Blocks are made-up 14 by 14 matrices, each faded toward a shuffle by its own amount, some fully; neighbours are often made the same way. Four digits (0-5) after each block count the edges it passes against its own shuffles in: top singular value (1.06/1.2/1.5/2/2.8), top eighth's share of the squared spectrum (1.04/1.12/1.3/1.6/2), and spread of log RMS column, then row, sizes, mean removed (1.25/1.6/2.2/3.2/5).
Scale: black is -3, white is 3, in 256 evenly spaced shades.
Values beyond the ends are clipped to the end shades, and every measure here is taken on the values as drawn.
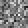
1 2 0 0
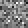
0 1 0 0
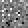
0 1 0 0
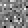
2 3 0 1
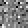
0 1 1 0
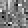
2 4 0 0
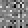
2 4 1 2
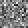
0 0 0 0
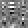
3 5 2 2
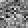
2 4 0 1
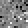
0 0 0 0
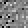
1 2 1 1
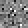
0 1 0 0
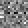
1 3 0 2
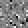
0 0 1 0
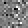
1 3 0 0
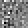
2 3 2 0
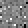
1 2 0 0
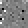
2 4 0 0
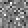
1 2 0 0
